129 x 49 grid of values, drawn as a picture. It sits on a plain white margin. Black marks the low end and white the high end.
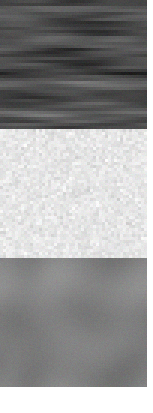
The table splits into 3 rows of 1 panel. Panel 1,1: low, streaked across. Panel 2,1: very high, fine-grained, faint in contrast. Panel 3,1: middling, smooth, faint in contrast.
